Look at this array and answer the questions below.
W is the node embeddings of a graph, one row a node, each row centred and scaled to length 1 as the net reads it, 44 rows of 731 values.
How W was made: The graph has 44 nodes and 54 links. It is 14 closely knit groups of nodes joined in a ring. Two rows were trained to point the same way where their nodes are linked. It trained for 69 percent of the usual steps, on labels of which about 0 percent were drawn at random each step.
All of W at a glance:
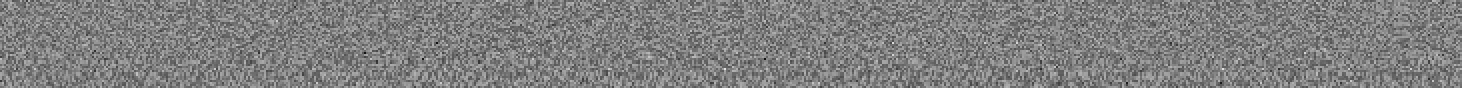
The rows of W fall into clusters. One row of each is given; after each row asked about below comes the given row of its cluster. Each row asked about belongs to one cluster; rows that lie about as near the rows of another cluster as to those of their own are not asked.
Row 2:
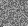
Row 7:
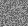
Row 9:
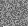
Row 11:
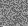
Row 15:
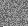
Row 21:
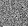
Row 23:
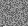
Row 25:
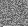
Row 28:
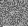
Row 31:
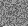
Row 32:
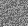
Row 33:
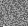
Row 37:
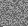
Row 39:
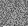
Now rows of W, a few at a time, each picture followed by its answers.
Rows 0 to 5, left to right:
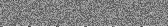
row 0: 11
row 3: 15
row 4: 11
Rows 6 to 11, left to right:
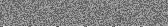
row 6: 33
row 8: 15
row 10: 32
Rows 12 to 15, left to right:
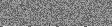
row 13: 23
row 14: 37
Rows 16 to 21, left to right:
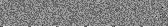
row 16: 33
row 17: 39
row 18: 11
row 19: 31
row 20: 23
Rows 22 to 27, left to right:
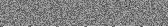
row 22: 2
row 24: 9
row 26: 28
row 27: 21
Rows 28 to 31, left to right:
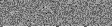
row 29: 7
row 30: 31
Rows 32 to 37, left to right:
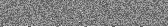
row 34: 7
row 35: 25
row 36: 37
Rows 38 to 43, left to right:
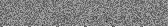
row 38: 39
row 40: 32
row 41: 2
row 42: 2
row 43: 9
